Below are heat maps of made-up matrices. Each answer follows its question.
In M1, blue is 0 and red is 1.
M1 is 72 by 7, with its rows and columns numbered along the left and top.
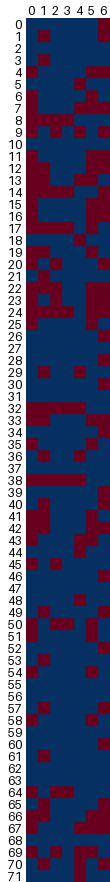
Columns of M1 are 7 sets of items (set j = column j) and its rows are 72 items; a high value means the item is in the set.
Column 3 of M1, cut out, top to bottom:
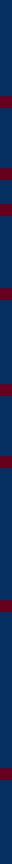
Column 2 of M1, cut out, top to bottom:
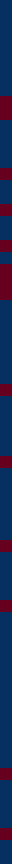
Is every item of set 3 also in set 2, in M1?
yes
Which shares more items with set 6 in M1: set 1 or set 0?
set 0
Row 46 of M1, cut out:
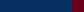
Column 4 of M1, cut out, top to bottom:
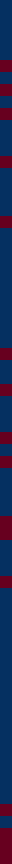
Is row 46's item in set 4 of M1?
no
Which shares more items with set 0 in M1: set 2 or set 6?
set 6
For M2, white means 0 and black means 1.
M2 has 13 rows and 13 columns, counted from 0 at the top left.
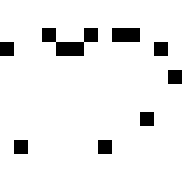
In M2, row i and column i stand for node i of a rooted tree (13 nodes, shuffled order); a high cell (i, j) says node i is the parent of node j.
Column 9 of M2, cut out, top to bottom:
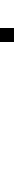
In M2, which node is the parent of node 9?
2
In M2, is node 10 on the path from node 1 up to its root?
yes
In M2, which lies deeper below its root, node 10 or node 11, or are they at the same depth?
the same depth
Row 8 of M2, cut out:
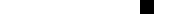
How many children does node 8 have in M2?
1
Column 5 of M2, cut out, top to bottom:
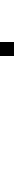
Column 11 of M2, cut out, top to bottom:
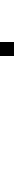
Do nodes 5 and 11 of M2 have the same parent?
yes
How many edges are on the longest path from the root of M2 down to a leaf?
3
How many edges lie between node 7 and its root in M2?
3
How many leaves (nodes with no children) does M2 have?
8
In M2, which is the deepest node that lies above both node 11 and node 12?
3
